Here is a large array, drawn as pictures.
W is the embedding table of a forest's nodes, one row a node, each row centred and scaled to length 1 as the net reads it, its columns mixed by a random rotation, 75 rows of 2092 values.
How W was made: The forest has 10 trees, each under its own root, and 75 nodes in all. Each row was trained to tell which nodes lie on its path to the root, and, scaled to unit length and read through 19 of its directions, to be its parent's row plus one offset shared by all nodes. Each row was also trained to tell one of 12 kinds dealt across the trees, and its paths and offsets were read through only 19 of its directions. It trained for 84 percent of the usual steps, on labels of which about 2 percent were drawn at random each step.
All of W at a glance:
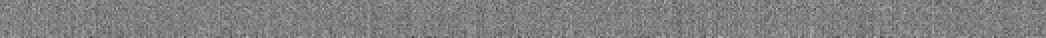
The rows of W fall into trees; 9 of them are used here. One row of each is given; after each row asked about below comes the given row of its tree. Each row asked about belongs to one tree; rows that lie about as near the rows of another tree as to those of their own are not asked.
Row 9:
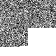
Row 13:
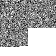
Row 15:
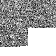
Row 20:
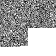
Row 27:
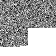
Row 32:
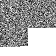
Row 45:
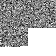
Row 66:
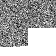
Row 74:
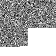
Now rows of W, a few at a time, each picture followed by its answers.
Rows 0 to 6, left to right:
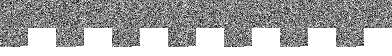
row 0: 45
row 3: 45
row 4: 66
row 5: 32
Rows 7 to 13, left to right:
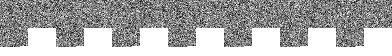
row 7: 66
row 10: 74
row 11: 74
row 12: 45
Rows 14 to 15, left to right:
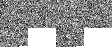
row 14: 20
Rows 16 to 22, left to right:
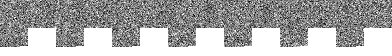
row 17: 9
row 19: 20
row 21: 20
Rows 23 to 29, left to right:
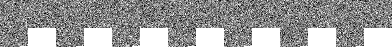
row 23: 74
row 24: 66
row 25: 20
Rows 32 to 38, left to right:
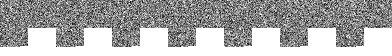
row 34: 13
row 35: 66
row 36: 45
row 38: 15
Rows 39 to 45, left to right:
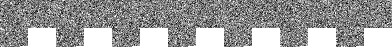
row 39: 9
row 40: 13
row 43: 74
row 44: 20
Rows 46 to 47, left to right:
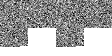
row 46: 74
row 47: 74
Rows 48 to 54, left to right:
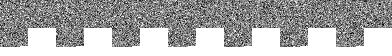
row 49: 32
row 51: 9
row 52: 13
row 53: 66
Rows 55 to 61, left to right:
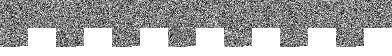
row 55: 9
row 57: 66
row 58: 66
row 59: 20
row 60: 74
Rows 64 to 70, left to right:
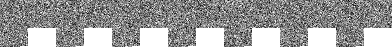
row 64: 66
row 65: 9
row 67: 9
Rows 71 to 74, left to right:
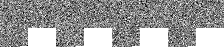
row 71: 9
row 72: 74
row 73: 9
